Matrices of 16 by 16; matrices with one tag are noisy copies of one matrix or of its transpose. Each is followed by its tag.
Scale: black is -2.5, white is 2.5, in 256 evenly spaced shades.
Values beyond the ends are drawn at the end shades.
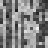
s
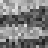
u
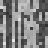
s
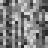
s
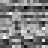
s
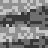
u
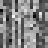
s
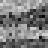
u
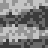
u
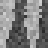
u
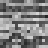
s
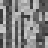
s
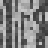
s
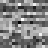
s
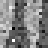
u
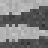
u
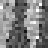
u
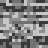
s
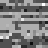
s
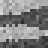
u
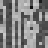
s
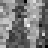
u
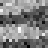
u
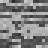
s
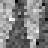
u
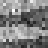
u
